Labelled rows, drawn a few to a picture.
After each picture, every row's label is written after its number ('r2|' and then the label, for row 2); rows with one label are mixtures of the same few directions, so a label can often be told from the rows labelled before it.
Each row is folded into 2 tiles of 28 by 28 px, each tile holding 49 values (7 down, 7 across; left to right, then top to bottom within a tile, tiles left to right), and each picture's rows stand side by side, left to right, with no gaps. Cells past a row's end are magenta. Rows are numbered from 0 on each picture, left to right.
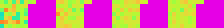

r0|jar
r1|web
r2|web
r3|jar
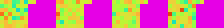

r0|web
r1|jar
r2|jar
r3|jar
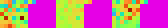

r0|web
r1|web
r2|web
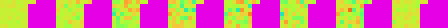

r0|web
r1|web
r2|web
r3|web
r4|jar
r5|jar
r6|jar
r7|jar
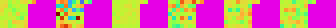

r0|web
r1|web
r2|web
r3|web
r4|jar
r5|jar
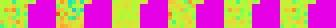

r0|jar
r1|web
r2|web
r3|jar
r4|jar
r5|jar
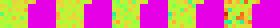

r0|web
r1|jar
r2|jar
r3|jar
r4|jar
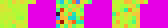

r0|web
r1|jar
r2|jar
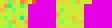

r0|web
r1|jar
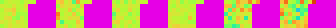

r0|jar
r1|jar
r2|jar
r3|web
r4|web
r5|web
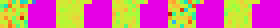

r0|web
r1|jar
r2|jar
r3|jar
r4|jar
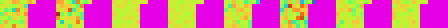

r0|jar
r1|jar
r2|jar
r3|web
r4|web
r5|web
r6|jar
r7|jar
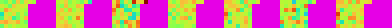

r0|jar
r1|web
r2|web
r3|web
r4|jar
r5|jar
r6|jar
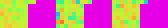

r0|web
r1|jar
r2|web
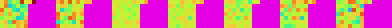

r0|web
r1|jar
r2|web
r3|web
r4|web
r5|web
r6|jar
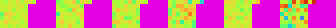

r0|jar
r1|jar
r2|jar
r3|web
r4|web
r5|web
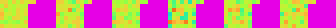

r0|jar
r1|jar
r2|jar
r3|jar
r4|jar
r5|jar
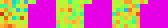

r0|web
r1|jar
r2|jar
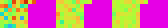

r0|web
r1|jar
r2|jar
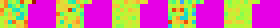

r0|web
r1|jar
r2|web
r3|jar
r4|jar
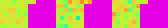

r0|jar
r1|web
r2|jar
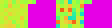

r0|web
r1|jar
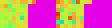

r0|web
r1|jar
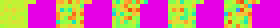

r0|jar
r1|jar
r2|web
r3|jar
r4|jar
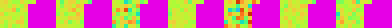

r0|jar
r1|web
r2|jar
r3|jar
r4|jar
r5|web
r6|jar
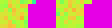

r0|web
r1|web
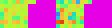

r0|jar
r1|jar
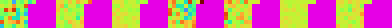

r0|jar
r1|web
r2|web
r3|web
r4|jar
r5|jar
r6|jar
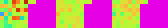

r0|web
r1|jar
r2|web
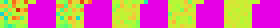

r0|web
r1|web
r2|web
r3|jar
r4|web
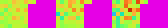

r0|web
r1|web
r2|web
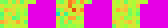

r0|jar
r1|web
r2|jar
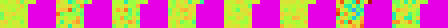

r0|jar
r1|jar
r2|jar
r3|web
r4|jar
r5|jar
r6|web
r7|jar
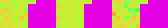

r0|web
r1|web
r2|web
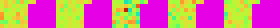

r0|jar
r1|web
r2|jar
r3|web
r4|jar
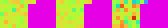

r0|jar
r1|web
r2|web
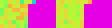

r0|web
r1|web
